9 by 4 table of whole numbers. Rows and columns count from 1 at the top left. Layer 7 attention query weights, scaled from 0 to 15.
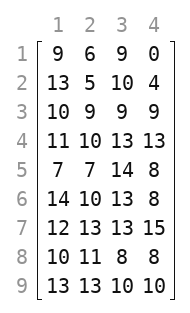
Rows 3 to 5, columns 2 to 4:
9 9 9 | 10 13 13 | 7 14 8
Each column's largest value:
14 13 14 15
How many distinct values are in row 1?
3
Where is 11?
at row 4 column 1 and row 8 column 2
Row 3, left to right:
10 9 9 9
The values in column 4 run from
0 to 15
